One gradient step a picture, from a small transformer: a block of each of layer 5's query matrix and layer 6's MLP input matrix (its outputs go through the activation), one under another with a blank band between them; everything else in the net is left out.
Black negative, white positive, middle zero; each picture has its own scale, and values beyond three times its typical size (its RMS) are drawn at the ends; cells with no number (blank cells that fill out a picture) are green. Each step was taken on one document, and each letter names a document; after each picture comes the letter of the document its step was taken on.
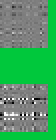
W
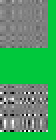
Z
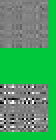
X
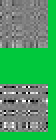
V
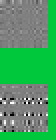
Z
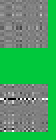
X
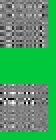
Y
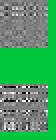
V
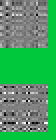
V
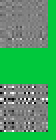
X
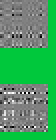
X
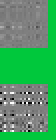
Z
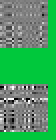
X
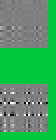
Z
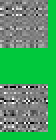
V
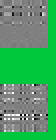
W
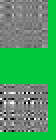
Y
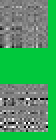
Y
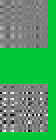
Z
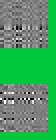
X
